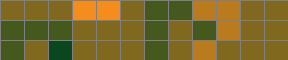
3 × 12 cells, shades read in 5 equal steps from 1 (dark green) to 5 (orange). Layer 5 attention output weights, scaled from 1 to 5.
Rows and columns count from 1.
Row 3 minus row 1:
-1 0 -2 -2 -2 0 0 1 0 -1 0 0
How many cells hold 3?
20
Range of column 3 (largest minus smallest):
2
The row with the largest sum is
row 1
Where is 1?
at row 3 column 3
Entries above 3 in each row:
4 1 1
